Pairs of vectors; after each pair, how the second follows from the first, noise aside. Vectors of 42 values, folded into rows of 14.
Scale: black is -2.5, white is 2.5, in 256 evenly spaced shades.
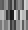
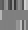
partly zeroed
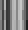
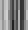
wrapped around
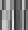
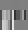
partly zeroed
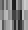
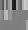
partly zeroed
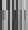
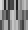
sign-scrambled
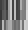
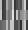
wrapped around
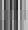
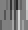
partly zeroed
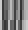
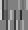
partly zeroed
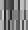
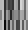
copied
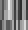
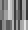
copied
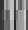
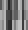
wrapped around
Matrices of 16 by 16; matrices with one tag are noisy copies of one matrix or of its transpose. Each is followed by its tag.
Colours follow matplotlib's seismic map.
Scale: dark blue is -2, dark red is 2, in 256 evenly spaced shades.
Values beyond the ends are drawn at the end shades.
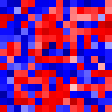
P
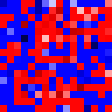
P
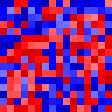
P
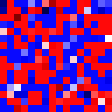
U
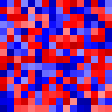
U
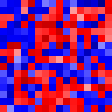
P
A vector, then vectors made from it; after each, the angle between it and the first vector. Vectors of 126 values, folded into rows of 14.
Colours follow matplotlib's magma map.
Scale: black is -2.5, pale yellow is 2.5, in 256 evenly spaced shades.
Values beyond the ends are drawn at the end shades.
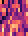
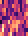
nearly parallel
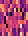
partly aligned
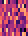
orthogonal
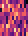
orthogonal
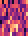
nearly parallel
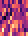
nearly parallel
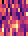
nearly parallel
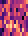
orthogonal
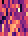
nearly parallel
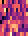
nearly parallel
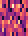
partly aligned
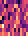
partly aligned
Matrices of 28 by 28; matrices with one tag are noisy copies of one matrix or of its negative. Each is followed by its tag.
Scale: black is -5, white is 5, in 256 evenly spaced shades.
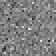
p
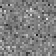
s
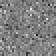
s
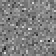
p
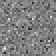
p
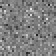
s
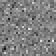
p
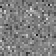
s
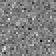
p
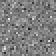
p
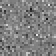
s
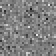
s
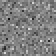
p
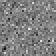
p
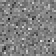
p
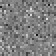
s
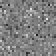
s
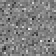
p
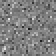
p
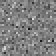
p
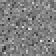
p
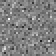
p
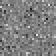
s
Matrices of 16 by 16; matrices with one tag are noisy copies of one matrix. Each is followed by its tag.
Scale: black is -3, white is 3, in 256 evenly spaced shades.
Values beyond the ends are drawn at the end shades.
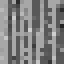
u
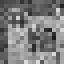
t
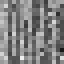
u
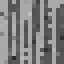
u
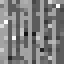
u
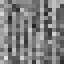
u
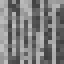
u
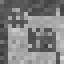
t
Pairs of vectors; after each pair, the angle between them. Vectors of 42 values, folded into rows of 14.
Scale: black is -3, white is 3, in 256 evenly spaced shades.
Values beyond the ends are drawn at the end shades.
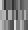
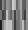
partly opposed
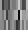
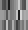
nearly parallel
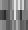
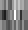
nearly parallel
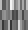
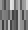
nearly parallel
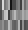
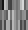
orthogonal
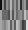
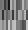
partly aligned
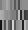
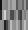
orthogonal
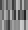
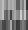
partly opposed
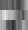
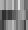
nearly opposite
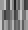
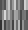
nearly opposite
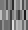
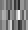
partly opposed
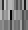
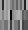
nearly parallel
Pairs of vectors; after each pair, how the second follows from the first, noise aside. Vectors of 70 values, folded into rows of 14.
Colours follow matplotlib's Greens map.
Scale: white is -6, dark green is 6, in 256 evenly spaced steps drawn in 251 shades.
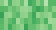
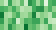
scaled up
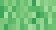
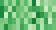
scaled up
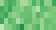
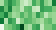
scaled up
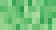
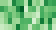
scaled up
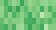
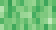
shuffled
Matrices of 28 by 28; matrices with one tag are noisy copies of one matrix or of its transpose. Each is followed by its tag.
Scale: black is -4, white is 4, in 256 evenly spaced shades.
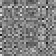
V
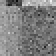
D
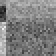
D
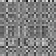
V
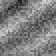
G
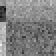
D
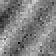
G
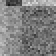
D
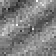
G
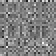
V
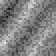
G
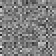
V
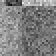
D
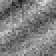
G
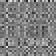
V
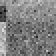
D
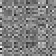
V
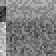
D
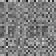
V
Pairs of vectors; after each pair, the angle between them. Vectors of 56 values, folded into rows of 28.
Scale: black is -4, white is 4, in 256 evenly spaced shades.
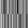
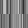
partly opposed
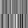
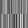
nearly opposite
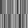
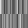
partly opposed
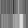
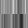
nearly opposite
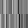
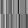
nearly parallel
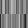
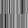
orthogonal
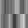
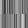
partly aligned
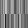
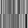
orthogonal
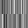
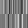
orthogonal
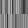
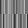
orthogonal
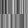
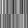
nearly opposite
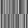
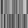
partly aligned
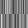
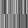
orthogonal
